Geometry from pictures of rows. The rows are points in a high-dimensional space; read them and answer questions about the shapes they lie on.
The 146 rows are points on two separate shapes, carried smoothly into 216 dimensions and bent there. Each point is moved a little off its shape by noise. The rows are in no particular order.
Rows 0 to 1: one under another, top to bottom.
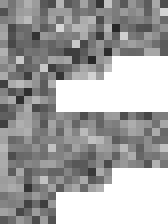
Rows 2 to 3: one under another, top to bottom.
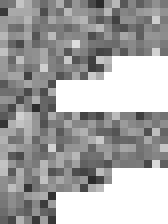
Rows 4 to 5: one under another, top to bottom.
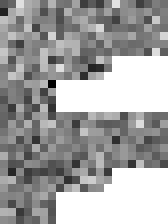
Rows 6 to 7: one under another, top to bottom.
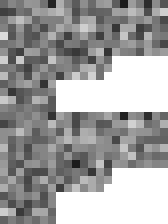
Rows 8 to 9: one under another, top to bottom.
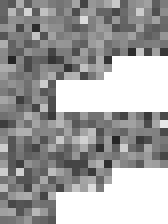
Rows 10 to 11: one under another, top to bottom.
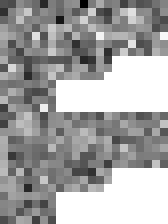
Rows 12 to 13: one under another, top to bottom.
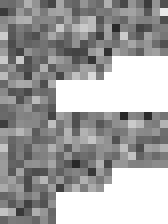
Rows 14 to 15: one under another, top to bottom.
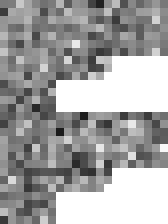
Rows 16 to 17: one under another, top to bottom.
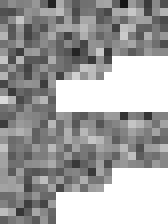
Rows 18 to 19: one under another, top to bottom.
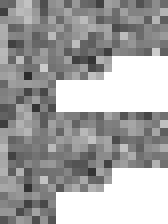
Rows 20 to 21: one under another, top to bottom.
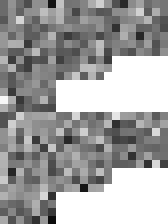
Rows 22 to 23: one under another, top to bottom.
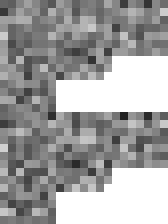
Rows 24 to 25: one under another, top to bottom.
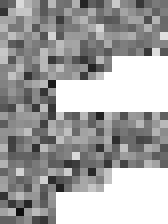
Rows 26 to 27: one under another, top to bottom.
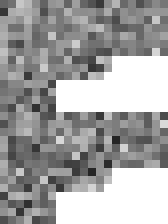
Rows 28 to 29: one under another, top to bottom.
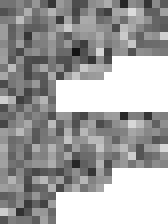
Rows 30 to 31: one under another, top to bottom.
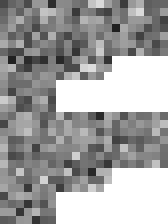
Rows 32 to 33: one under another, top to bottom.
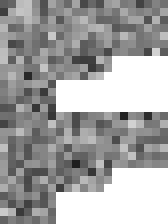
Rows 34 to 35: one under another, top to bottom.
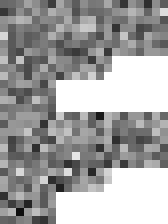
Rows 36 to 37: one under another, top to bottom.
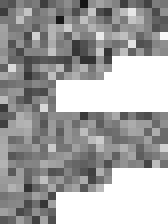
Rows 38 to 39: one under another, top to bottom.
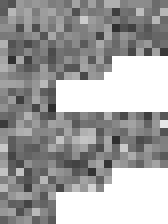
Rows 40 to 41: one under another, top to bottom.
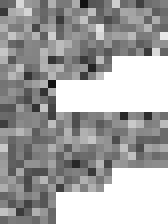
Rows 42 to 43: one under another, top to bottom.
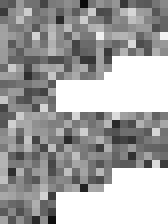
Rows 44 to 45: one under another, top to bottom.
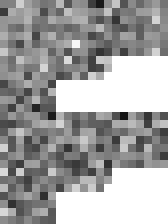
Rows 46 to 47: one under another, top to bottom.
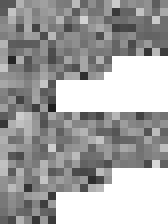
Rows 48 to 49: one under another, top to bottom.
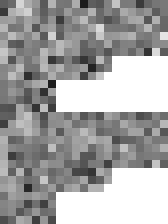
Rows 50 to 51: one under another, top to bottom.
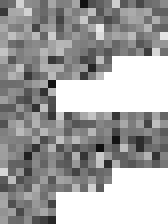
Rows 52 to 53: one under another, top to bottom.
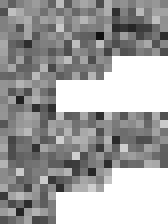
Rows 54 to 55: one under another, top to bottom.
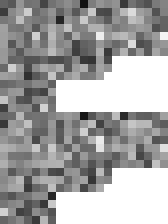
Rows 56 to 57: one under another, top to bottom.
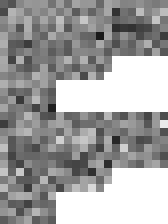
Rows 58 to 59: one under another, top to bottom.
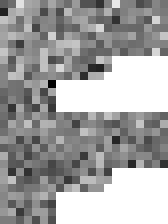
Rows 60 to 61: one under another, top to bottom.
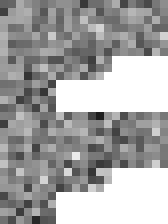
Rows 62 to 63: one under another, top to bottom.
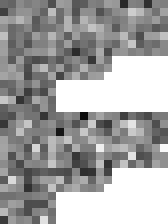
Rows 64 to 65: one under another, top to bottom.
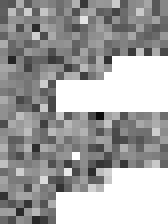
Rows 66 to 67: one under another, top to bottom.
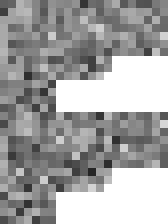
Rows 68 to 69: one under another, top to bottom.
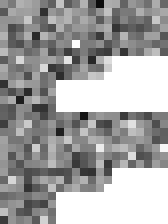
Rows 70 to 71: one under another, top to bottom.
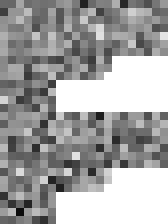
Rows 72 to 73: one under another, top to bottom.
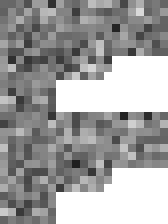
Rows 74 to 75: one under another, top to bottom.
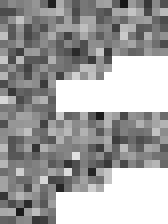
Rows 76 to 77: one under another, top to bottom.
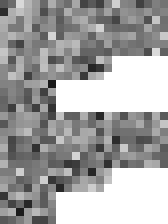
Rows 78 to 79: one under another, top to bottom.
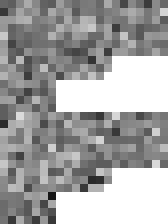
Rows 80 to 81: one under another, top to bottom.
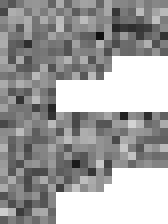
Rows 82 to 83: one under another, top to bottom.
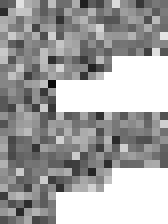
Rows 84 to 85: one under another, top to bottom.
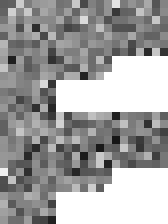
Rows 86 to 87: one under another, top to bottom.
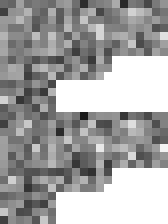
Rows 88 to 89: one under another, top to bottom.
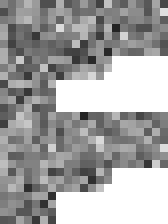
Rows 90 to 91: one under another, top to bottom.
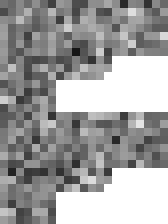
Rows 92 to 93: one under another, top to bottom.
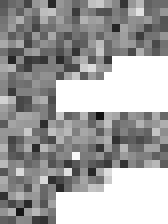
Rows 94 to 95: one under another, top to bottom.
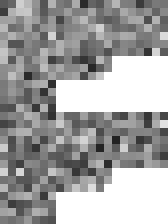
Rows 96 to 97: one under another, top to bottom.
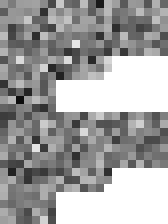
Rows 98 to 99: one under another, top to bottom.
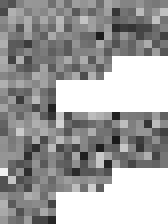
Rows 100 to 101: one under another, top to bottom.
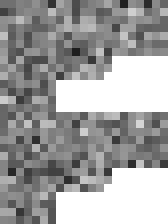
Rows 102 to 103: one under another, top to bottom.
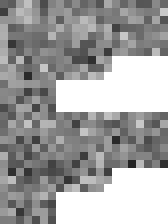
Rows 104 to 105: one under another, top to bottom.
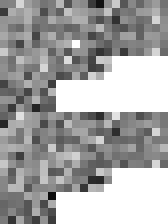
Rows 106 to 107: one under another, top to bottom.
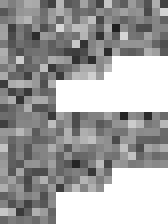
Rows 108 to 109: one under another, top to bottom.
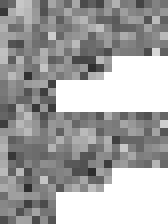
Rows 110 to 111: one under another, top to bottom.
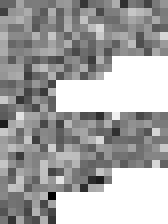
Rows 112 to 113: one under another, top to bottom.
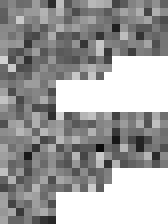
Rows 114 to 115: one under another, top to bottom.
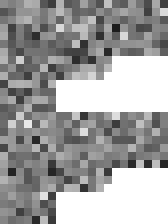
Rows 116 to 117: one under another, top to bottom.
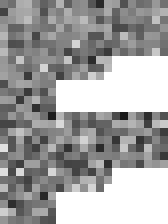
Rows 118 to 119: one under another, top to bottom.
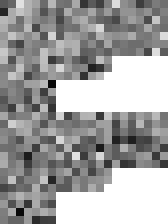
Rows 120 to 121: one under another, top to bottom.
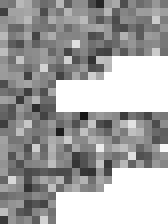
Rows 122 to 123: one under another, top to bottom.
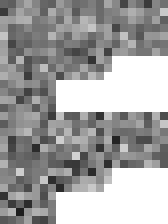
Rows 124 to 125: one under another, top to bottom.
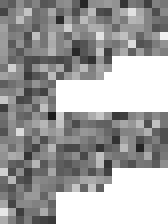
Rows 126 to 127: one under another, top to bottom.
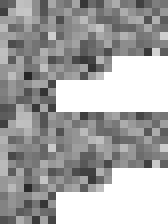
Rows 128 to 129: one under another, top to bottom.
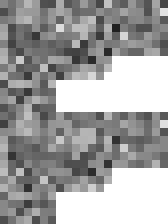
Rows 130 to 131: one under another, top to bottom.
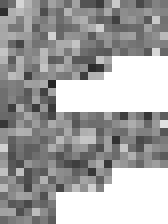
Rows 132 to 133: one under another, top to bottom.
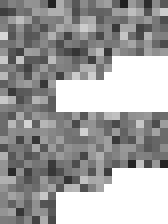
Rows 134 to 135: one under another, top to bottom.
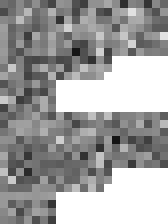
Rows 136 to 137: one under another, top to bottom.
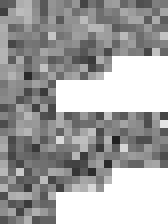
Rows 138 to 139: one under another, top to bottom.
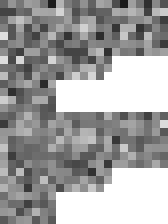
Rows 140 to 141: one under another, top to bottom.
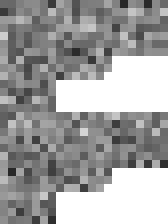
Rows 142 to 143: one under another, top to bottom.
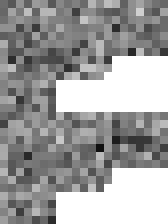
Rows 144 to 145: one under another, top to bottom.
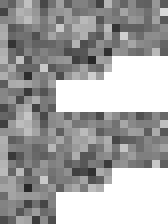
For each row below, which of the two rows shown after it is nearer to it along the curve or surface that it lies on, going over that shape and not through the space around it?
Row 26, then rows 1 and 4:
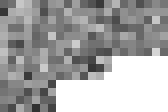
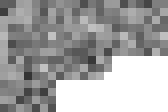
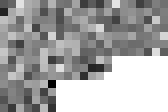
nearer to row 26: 4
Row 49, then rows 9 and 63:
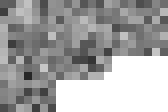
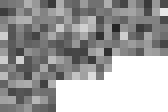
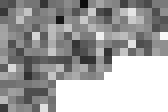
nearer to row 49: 9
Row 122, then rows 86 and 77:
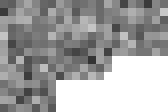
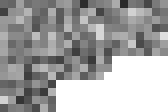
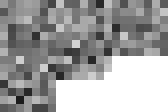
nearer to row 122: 86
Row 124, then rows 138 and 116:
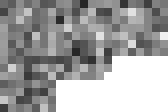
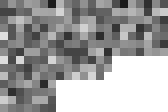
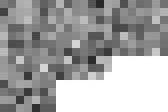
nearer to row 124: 138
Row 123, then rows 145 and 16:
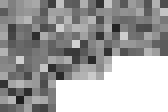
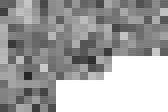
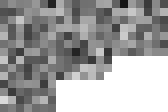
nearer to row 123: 145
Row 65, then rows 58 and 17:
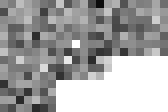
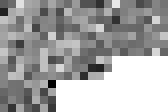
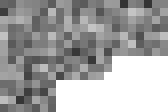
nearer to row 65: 58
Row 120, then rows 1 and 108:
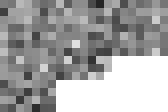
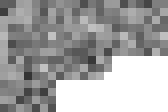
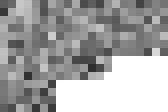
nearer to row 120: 108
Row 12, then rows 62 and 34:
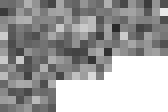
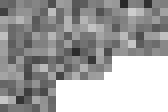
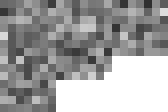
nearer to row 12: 34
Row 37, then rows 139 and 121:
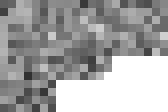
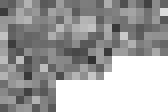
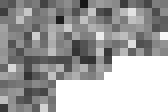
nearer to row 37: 139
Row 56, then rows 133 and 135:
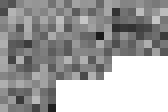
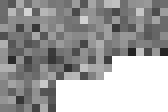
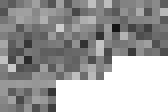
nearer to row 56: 135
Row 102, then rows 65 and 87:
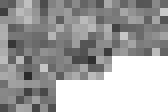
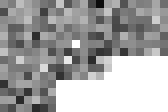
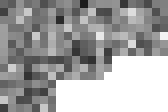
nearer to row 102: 65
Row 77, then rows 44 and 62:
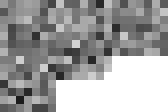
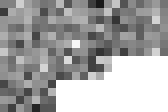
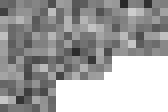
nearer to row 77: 44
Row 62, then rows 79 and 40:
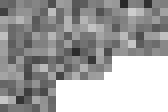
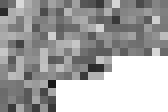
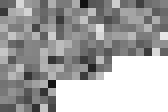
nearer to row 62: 40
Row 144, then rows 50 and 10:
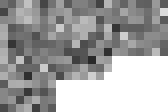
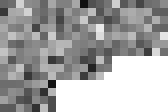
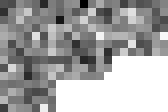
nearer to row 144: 50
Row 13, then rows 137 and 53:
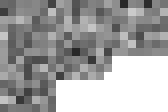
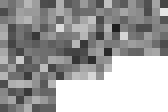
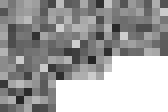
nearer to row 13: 137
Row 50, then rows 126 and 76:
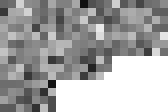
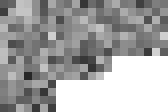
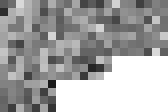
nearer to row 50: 126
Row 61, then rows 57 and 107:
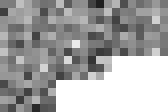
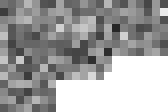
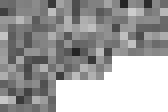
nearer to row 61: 57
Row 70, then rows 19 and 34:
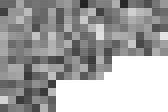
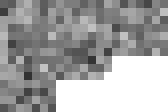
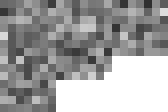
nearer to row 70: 19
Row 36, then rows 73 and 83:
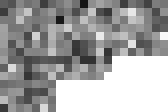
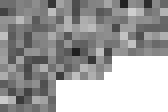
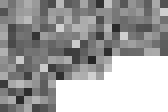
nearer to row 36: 73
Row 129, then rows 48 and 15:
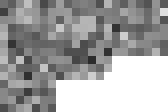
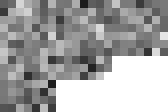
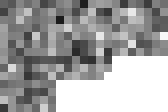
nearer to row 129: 48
